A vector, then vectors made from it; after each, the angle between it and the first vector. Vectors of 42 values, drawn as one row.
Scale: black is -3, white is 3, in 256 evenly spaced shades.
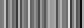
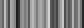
orthogonal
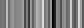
partly opposed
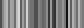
orthogonal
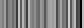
nearly parallel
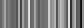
nearly parallel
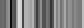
orthogonal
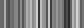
orthogonal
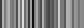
orthogonal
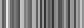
partly opposed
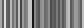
partly aligned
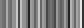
nearly opposite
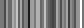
nearly opposite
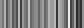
nearly parallel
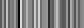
partly opposed
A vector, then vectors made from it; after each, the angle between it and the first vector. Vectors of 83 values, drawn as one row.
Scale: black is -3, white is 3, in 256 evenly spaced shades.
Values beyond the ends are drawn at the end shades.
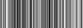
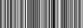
orthogonal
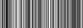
nearly opposite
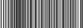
partly aligned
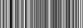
orthogonal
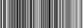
nearly parallel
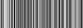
partly aligned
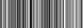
nearly parallel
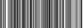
nearly parallel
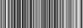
nearly parallel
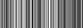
nearly opposite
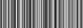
partly aligned
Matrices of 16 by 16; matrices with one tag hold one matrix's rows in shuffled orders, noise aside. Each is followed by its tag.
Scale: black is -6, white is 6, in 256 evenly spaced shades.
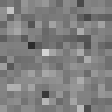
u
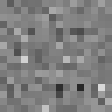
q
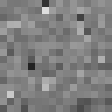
u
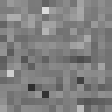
u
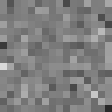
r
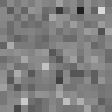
q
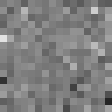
r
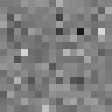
q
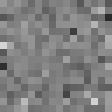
r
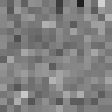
q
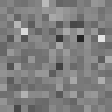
q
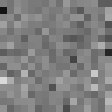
r
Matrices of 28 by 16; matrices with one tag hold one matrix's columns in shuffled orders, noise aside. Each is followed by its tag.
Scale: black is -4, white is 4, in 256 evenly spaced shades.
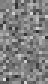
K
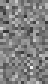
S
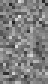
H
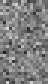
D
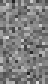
D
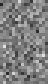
H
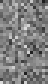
D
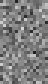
S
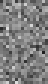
D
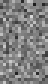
H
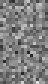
D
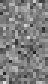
D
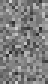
D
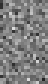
K
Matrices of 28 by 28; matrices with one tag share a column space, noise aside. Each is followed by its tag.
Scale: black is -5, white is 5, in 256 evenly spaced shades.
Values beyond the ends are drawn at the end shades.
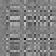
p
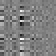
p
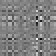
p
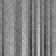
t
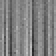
t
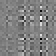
p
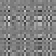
p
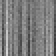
t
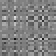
p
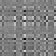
p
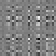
p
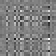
p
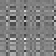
p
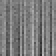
t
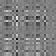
p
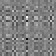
p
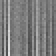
t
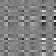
p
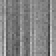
t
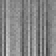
t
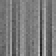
t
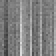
t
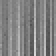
t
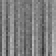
t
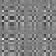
p
